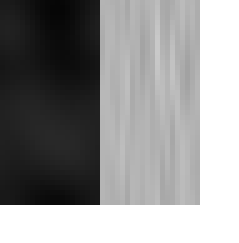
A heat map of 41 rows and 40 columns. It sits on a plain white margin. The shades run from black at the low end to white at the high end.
The table splits into one row of 2 panels. Panel 1,1: very low, smooth, faint in contrast. Panel 1,2: high, streaked downward, faint in contrast.
